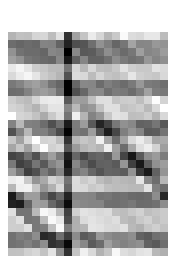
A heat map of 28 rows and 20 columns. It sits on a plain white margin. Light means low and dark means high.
Odd lines: column 8. Average level on the scale: 40%. Slope: none. Stripes: horizontal, repeating 6 times.
